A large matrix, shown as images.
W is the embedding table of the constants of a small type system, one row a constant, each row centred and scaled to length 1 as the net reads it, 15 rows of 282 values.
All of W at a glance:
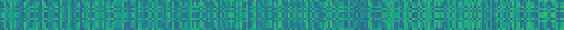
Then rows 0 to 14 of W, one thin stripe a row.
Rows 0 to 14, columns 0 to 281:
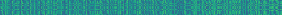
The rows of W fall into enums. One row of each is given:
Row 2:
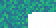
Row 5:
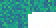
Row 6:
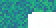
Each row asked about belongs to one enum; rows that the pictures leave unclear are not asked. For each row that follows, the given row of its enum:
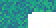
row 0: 6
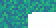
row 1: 2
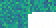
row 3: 5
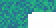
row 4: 6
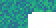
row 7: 6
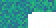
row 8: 6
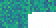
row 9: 5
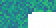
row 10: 6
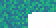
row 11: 2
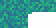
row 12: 2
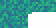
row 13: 2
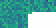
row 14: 5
